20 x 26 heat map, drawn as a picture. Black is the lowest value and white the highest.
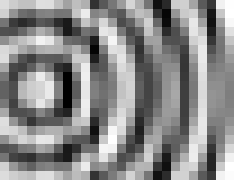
The ninth with the lowest average is the middle left. There is no overall slope. Rings spread out from the middle left.
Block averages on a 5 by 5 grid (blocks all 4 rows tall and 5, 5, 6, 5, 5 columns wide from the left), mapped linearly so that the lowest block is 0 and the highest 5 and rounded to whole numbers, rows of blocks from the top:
2 2 3 1 5
4 3 2 0 4
4 2 3 0 4
4 3 2 1 5
2 2 3 1 5
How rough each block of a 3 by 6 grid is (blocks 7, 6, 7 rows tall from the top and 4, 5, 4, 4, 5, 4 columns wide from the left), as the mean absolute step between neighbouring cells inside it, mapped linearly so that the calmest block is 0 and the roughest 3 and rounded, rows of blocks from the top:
223223
231110
223222
